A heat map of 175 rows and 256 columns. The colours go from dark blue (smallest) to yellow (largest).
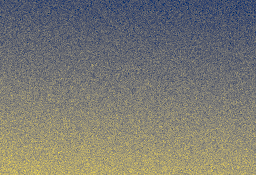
Stripes: none. Slope: up to the bottom. Grain: fine. Average level on the scale: 50%. Odd rows or columns: none.
